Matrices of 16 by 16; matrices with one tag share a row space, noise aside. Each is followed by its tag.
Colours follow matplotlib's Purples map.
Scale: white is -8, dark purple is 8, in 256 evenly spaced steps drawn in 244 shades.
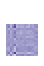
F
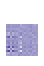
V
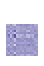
F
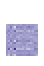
F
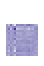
F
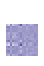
V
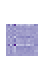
F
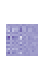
V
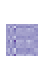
F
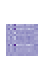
F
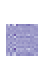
F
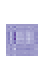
F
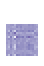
F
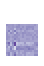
F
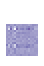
F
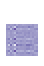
F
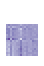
V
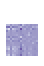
V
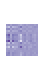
V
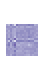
F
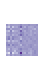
V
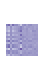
V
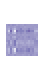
F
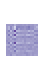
F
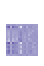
V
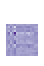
F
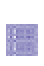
F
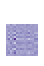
F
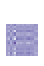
F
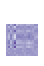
F
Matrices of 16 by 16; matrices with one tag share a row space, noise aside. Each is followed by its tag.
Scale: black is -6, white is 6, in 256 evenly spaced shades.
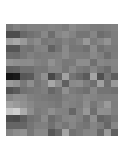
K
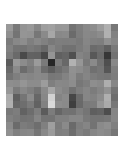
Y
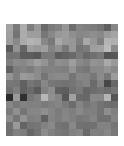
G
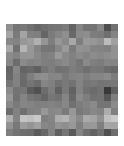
G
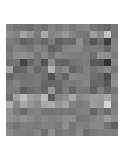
Y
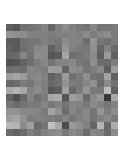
K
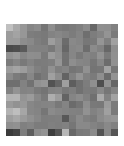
K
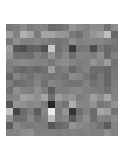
Y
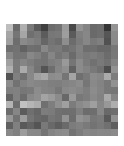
G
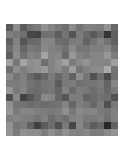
G
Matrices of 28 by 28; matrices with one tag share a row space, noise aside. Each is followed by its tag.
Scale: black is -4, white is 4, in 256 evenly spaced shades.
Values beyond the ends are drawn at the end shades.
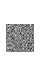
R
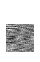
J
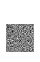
R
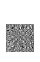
R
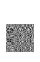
R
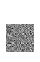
R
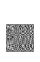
R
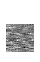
J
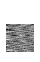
J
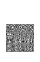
R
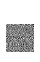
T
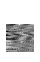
J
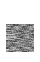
J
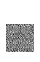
T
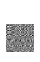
R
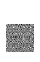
T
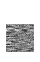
J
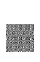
T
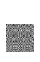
T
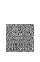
T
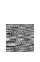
J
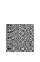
R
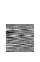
J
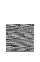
J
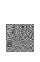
R
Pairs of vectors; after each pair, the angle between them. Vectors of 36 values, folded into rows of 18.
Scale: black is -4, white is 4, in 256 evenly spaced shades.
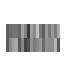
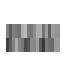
partly aligned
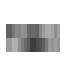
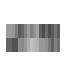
nearly opposite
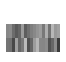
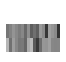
partly opposed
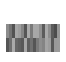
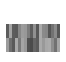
orthogonal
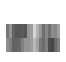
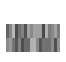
partly aligned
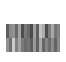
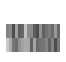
orthogonal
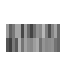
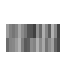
partly aligned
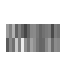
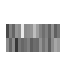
partly opposed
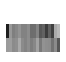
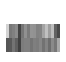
nearly opposite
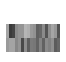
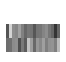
partly opposed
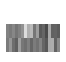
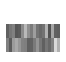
orthogonal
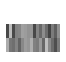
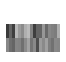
partly aligned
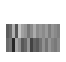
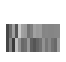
nearly parallel
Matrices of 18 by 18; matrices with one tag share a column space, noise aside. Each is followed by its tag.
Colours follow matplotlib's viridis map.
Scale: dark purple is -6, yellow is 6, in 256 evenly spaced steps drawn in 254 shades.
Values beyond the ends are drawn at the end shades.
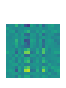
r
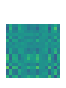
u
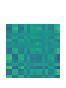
u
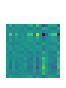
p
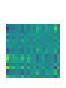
u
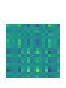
r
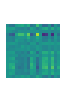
p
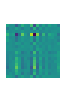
p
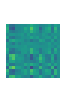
u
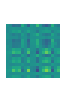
r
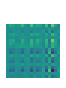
r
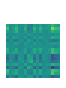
u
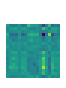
p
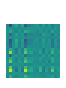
r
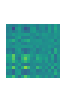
u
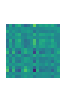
r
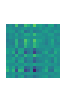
r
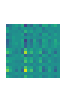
r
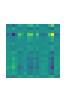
p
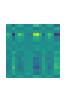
p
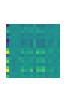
r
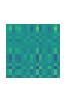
u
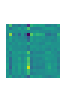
p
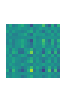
r
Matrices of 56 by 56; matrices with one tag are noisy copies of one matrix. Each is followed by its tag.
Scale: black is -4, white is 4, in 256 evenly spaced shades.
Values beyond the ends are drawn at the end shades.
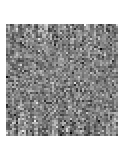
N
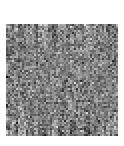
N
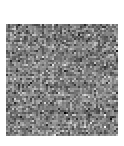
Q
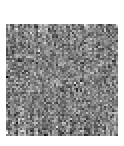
N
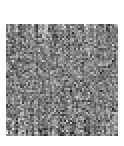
N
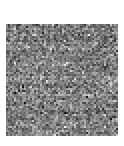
Q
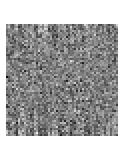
N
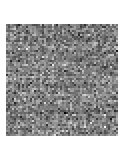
Q
